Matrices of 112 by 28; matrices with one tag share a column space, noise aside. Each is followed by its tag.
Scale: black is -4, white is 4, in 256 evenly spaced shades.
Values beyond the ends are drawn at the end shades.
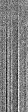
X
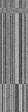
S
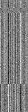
S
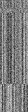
S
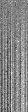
X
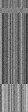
S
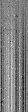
X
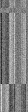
S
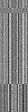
S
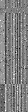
S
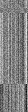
S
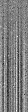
X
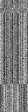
S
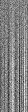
X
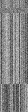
S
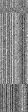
S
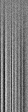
X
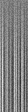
X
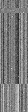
S
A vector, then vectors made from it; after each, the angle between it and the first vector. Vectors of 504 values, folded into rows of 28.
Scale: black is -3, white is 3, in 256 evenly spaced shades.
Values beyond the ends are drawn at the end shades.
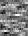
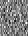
orthogonal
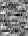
nearly opposite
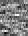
nearly parallel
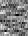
nearly opposite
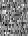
partly opposed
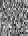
orthogonal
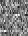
partly aligned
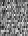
partly aligned
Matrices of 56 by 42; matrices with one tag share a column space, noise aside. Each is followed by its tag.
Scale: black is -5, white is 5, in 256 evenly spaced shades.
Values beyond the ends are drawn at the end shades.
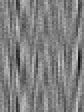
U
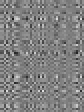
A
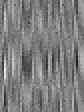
U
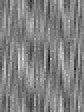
U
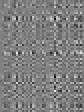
A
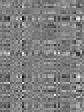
A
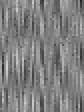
U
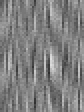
U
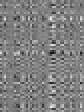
A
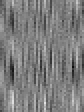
U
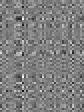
A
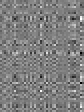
A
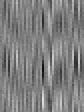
U
